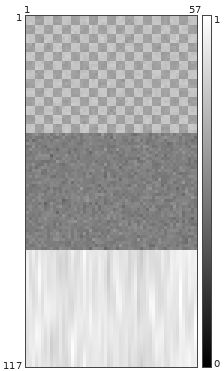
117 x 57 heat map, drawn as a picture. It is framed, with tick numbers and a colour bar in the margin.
It is made of 3 by 1 panels. Panel 1,1: high, checkered. Panel 2,1: middling, fine-grained, faint in contrast. Panel 3,1: very high, streaked downward, faint in contrast.
